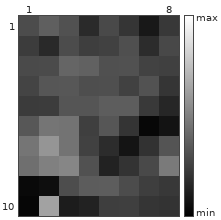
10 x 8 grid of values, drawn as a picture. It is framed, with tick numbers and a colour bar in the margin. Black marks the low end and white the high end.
Mirror symmetry: none. Roughest part: bottom left. Average level on the scale: 30%. Odd patch: rougher, in the bottom left.
